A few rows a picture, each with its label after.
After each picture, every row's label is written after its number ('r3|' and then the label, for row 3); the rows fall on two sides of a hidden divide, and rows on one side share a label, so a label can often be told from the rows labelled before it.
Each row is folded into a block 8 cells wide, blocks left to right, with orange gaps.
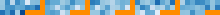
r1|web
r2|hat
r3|hat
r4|hat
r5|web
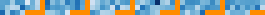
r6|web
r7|hat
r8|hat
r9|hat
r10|web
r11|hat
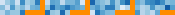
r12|hat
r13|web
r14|hat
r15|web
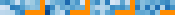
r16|hat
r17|web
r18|web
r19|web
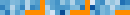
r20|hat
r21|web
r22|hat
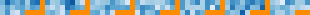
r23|hat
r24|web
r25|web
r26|hat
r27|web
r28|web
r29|hat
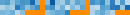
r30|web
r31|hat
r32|web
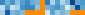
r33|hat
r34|hat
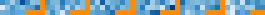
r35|web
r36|hat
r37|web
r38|web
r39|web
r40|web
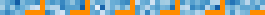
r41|hat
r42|web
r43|hat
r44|web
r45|web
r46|hat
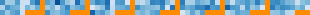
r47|hat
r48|web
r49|web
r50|web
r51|web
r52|hat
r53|hat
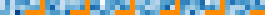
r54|web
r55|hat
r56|web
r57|hat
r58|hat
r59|web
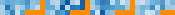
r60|hat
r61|web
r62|web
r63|hat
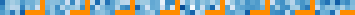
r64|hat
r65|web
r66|web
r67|hat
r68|hat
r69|web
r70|web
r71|web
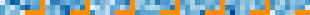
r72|web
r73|web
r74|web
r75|web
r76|hat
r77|hat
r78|hat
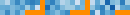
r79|hat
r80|hat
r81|web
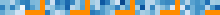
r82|hat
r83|web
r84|web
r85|hat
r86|web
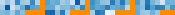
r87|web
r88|web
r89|hat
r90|web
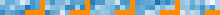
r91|web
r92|web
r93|hat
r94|hat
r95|hat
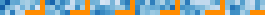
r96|hat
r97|hat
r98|hat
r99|web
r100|hat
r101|hat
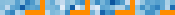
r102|web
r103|hat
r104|web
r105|web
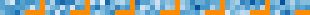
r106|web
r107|web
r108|web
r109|hat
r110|web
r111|hat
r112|web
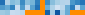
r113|hat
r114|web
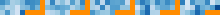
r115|hat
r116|hat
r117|web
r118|hat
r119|web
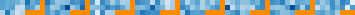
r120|hat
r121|web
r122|web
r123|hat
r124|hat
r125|hat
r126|web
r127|web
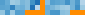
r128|hat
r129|hat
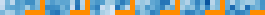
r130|web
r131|hat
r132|hat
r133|web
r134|web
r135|web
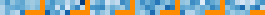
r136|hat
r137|hat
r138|hat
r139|web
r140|web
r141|hat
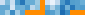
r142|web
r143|web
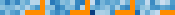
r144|web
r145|hat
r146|web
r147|web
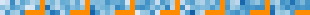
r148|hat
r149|hat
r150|web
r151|hat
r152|hat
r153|web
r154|web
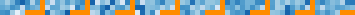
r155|hat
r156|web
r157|hat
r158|hat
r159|hat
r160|hat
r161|hat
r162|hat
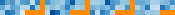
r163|hat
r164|hat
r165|web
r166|hat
